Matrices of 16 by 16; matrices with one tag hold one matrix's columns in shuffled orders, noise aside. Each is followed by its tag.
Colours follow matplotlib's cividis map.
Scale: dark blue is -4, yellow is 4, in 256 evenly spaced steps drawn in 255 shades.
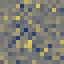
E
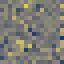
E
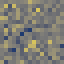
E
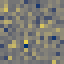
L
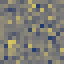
E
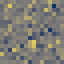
E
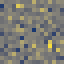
E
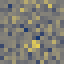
E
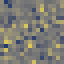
L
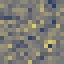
L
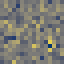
L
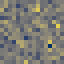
L
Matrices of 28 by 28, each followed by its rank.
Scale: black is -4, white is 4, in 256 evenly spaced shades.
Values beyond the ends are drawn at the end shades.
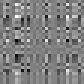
two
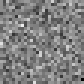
full rank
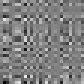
two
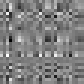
two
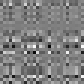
two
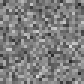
full rank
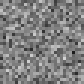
full rank
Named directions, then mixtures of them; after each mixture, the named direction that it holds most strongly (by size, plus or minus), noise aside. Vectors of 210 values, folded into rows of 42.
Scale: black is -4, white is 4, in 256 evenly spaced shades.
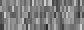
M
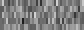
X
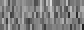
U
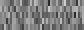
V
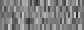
V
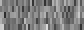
M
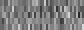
U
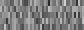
V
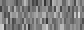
M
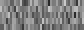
V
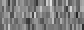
U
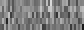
U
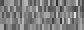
V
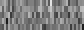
U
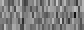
V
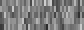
M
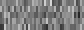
M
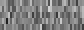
V
